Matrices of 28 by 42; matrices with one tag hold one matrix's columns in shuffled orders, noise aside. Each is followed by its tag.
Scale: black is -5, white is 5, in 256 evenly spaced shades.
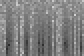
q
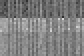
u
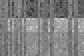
u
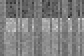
u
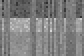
u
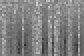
q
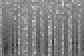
q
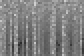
q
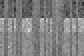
u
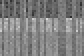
u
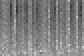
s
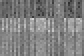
u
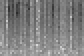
s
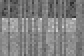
u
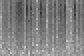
s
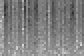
s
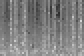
s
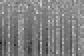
q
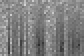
q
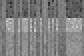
u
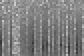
q
